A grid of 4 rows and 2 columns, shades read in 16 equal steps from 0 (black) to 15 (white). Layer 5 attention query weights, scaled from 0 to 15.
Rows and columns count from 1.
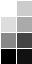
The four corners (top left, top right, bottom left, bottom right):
15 12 0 1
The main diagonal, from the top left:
15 10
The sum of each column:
36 27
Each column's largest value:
15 12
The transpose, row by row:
15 13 8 0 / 12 10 4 1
